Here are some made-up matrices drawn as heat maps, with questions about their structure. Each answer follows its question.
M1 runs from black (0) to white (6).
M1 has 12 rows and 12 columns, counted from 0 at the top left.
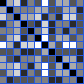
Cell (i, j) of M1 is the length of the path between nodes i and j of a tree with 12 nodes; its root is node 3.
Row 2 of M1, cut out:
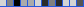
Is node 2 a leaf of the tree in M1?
no
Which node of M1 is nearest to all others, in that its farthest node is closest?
11
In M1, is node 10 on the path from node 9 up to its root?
no
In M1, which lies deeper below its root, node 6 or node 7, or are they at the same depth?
node 6
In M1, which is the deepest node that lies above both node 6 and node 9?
7
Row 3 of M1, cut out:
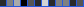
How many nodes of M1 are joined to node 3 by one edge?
4
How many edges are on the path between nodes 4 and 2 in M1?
4
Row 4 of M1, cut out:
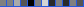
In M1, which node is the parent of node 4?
7
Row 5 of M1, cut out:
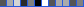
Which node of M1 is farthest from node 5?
6
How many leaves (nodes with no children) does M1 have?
6
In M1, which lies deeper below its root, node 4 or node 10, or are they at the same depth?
node 4
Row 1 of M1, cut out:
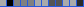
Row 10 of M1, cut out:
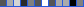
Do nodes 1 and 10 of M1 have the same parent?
no
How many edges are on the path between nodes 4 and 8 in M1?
3
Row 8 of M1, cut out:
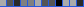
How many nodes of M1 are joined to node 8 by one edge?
2
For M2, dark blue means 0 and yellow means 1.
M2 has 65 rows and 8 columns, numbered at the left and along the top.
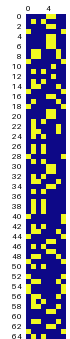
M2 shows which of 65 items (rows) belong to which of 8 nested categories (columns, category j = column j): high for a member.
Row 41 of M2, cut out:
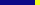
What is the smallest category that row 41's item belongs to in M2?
7
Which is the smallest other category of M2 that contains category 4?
5
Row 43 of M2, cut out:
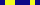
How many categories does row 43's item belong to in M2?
3
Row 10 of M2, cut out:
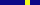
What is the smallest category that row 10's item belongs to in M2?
5
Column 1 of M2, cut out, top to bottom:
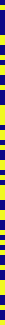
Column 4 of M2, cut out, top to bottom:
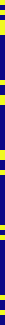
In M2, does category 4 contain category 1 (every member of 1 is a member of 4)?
no
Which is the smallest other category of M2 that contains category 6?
1
